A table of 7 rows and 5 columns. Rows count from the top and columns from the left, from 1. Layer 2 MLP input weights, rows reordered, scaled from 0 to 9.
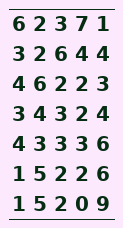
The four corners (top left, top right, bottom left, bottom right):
6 1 1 9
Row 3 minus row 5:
0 3 -1 -1 -3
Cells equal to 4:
6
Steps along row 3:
up down same up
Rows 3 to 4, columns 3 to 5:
2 2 3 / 3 2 4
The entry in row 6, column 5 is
6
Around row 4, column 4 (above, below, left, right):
2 3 3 4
